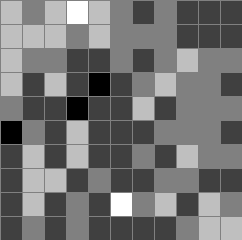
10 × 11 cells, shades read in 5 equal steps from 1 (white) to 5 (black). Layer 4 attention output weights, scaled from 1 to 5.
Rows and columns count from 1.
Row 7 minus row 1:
2 -1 2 1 2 1 -1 1 -2 -1 -1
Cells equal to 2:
24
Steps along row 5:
up same up down same down up down same same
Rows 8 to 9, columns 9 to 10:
3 4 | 4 2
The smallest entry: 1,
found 2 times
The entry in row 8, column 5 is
3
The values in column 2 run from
2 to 4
